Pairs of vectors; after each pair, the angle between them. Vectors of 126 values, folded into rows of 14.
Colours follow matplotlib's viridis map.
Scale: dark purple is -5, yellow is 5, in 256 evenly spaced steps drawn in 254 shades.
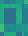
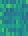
partly aligned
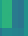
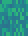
orthogonal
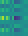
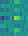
nearly opposite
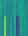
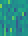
partly aligned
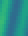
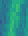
nearly opposite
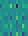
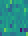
orthogonal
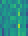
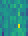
nearly parallel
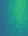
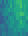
nearly parallel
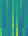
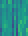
nearly opposite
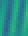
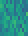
orthogonal
